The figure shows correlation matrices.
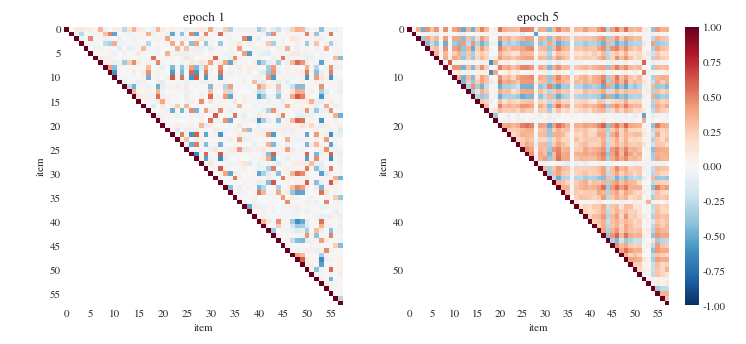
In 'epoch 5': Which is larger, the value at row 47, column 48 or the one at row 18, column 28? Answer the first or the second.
the first
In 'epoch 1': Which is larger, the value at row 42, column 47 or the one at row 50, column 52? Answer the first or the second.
the first
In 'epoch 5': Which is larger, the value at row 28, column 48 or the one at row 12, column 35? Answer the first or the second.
the first
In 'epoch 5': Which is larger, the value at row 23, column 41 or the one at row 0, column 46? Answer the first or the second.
the second
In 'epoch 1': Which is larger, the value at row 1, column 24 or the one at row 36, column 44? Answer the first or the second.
the second
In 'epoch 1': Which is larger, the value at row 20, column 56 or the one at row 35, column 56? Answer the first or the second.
the second
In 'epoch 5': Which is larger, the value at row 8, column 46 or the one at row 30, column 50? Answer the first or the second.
the first
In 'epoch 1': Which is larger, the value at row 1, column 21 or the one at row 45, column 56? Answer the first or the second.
the second
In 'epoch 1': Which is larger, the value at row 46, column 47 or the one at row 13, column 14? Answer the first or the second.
the second
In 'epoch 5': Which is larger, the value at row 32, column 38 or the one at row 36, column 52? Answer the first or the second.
the first
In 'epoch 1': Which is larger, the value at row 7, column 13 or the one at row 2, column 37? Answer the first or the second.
the second
